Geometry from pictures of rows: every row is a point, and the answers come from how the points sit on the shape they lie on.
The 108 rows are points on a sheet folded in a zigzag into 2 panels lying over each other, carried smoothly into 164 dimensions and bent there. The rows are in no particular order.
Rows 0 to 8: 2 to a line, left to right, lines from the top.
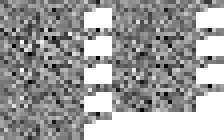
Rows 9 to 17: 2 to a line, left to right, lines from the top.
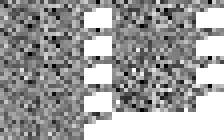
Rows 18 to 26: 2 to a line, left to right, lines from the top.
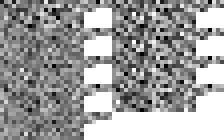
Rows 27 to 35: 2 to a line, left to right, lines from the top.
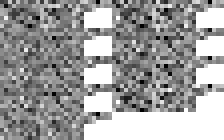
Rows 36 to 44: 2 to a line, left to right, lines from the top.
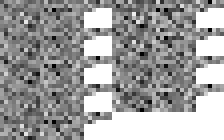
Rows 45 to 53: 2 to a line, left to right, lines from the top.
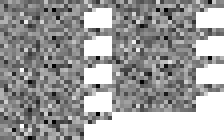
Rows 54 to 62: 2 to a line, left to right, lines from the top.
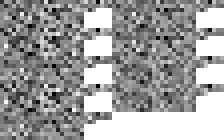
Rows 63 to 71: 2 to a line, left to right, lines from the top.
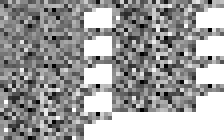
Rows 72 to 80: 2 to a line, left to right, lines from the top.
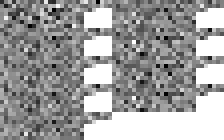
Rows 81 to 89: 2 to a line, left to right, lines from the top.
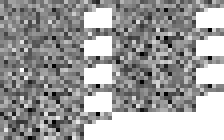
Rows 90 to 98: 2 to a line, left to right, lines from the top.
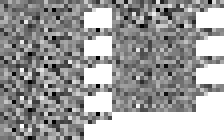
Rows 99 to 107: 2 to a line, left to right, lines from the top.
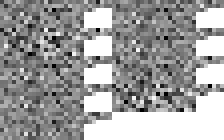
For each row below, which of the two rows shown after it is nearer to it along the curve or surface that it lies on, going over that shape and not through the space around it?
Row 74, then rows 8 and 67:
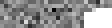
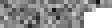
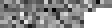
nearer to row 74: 8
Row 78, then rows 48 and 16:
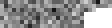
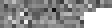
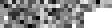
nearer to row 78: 16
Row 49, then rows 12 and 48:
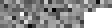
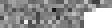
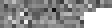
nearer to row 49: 48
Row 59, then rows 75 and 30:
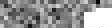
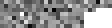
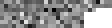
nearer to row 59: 75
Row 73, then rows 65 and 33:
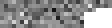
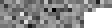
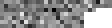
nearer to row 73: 33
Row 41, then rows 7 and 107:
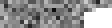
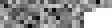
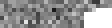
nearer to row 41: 7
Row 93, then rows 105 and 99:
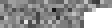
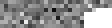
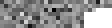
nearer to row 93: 99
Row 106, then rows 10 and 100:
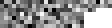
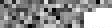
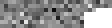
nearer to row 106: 10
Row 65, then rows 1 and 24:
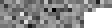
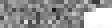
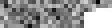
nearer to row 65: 1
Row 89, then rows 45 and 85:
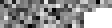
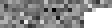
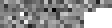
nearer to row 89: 45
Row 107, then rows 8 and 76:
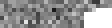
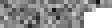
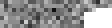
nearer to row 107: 8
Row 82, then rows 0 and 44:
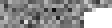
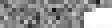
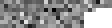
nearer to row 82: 44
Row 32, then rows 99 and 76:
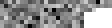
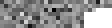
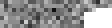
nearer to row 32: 76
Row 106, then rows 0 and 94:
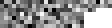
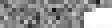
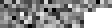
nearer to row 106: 94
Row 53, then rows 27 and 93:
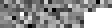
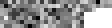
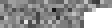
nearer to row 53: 93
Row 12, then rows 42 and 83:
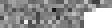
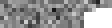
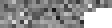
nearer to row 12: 42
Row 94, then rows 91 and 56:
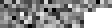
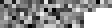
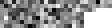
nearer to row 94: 91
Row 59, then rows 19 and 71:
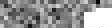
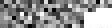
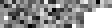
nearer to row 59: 71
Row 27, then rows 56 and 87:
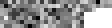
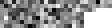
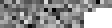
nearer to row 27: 56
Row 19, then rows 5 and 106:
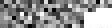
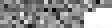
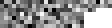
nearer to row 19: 106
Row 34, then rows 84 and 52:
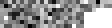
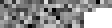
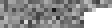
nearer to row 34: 84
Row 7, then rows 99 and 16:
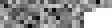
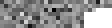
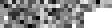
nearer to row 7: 16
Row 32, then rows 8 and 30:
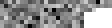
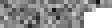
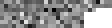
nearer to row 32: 30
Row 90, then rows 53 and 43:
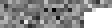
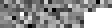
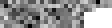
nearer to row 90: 43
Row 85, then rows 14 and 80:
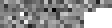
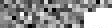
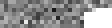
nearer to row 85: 14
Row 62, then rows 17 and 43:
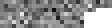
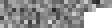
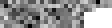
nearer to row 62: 43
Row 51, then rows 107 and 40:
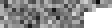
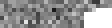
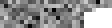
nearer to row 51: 40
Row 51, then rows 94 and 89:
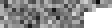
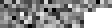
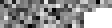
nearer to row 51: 89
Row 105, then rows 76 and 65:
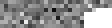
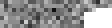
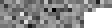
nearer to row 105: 76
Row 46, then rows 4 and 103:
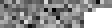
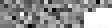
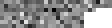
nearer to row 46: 103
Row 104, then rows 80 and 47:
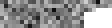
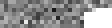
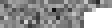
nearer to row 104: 80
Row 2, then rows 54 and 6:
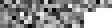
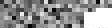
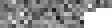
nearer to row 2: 54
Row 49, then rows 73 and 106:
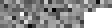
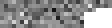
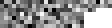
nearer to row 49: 106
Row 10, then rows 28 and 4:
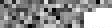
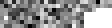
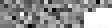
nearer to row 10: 28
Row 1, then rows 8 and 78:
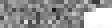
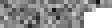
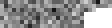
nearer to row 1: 8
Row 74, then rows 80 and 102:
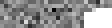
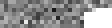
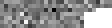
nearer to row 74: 102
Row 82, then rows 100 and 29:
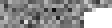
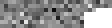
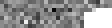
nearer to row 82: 100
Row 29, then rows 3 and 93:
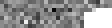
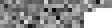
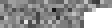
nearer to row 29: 93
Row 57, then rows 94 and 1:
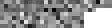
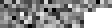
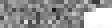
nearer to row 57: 94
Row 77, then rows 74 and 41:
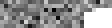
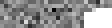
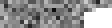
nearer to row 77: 41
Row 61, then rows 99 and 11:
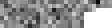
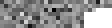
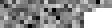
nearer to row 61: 99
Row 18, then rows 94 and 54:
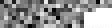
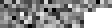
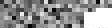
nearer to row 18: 94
